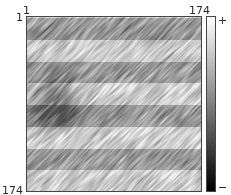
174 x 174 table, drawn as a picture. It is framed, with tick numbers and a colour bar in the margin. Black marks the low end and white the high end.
Stripes: horizontal, repeating 4 times. Dips: one, in the middle left. Average level on the scale: 70%. Ninth with the lowest average: middle left.
